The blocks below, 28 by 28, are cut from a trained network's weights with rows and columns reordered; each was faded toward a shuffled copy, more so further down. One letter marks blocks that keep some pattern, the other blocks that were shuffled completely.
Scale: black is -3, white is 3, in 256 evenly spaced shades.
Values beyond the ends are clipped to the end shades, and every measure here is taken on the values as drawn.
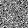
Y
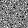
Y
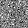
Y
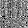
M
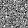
Y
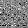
M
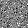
Y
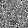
Y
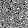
Y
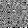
M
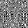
M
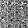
M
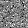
Y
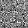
M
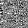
M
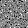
Y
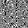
M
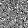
Y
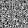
M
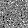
Y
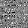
M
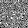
Y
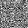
M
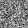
Y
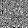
M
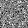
Y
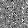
Y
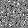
Y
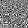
M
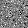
Y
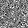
Y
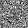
Y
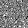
Y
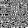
M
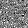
Y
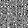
M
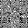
M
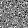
Y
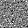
Y
